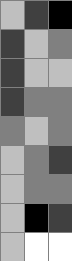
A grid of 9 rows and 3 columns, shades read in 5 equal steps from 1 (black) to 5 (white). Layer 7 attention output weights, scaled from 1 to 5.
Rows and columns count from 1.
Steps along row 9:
up same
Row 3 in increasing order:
2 4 4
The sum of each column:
29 29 26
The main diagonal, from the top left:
4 4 4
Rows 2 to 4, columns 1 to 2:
2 4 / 2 4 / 2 3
